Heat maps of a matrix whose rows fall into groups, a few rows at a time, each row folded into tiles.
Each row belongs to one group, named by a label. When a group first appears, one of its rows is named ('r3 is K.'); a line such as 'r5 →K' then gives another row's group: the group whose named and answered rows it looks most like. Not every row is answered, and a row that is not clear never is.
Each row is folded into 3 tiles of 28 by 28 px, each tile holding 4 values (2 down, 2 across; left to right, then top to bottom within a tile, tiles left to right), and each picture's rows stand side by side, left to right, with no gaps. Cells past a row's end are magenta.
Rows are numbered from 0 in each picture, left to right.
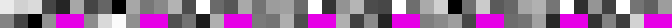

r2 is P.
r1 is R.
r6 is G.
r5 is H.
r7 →P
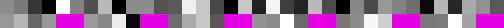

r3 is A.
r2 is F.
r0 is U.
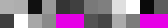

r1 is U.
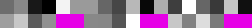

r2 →A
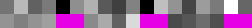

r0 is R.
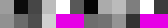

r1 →G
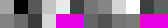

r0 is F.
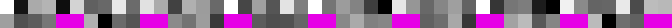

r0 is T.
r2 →G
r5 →G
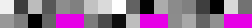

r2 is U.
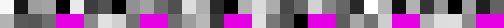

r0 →T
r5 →R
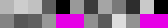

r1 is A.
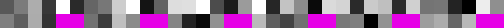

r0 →G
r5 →U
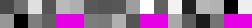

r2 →T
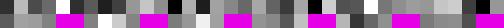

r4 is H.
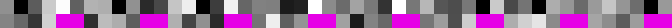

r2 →H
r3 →U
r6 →R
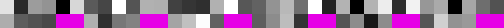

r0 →T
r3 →G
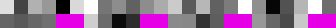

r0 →T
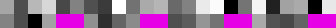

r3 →T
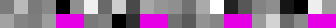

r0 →R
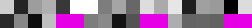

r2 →T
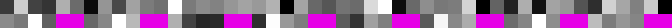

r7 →A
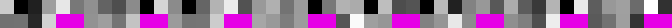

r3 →R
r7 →G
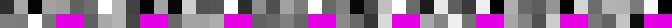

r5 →A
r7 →G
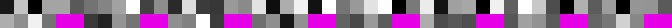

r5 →T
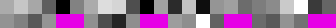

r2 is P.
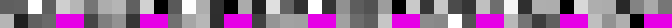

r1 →G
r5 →A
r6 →T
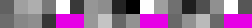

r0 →G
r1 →U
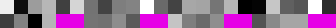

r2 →A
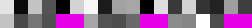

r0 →T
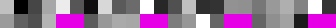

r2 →A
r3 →G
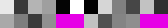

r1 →A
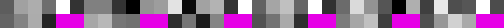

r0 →G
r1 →U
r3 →G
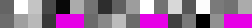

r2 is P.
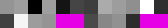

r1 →G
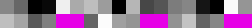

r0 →U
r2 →U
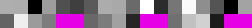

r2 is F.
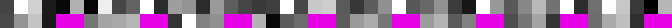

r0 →F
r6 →G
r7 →F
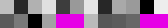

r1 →T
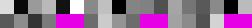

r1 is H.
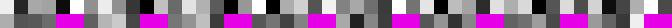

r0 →T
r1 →F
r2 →F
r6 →H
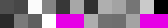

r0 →P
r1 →A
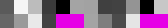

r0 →F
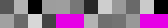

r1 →A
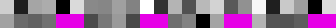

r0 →T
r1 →G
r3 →T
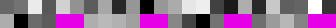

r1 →R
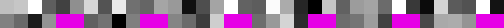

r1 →P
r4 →G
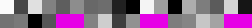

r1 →U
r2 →A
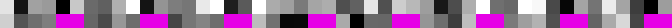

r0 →T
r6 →F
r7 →F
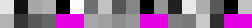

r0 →T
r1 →R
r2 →F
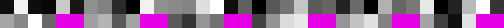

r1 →U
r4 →R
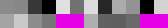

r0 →U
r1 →T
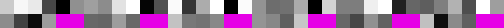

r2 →T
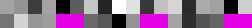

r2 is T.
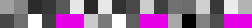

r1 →A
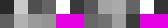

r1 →G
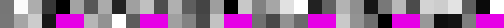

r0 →F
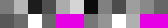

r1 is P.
